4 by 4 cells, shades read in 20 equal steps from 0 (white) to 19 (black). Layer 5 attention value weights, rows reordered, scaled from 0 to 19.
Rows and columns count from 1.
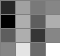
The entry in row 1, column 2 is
7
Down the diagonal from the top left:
16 6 15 0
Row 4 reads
9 2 11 0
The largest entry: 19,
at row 2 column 1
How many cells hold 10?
1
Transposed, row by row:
16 19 12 9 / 7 6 6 2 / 10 12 15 11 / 9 6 9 0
